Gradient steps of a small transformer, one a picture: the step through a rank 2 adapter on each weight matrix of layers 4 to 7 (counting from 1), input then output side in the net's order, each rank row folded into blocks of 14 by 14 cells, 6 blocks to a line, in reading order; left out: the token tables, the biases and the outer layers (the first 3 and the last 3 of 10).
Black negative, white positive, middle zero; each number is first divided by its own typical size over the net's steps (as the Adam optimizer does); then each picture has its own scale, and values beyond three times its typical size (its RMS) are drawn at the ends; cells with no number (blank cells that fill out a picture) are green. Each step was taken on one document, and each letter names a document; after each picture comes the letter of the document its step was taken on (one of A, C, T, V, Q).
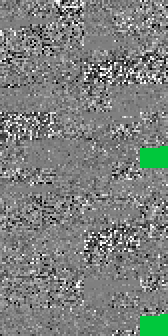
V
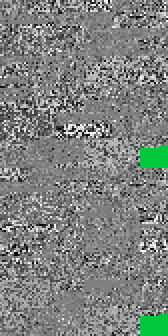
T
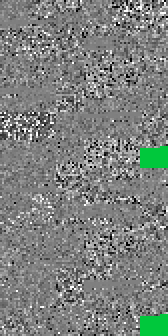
V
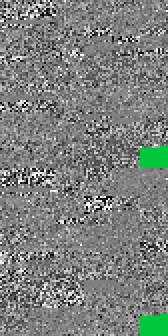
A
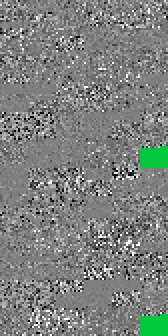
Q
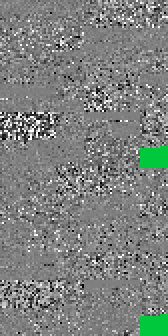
Q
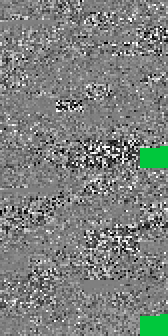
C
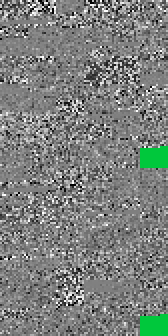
A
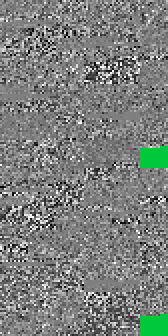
A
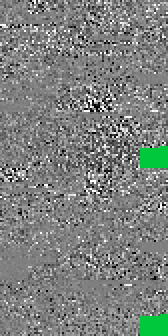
C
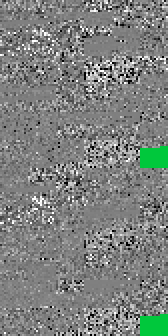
V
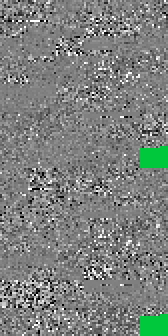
Q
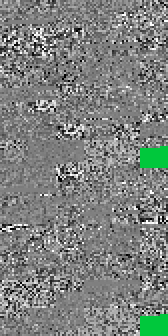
T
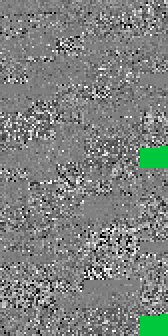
Q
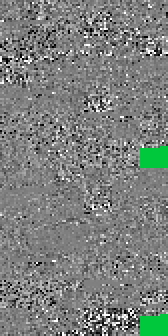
C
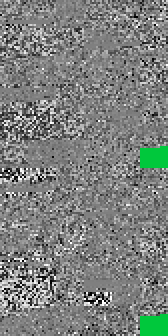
T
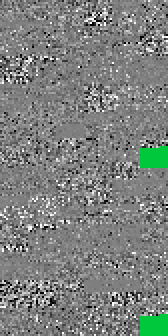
C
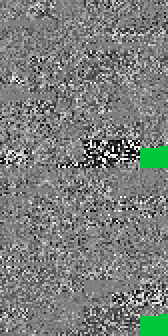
A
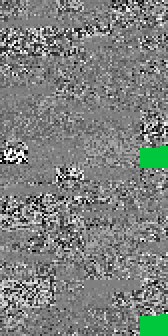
T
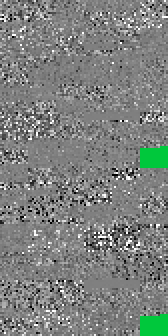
Q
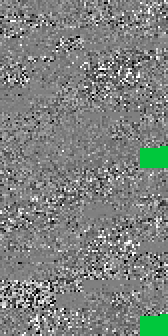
Q
